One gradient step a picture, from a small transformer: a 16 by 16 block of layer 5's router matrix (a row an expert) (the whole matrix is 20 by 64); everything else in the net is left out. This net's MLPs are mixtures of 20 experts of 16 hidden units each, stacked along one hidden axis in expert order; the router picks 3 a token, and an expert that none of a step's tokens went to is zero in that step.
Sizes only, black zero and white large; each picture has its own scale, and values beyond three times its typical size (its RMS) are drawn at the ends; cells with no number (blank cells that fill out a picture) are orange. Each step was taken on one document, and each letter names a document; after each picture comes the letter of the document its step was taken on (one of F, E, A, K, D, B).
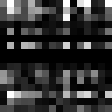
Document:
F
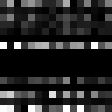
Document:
F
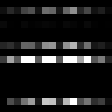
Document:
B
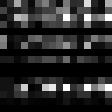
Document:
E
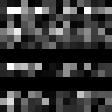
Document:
F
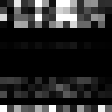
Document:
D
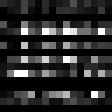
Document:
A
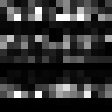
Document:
E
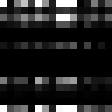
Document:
D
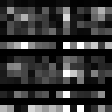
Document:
F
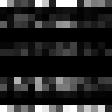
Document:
D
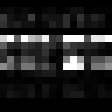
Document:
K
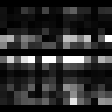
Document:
K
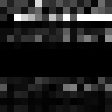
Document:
E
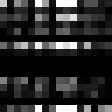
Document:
D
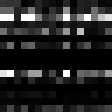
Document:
F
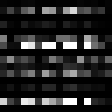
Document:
B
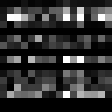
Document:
E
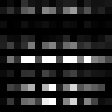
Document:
B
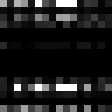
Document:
D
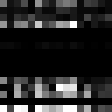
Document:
D
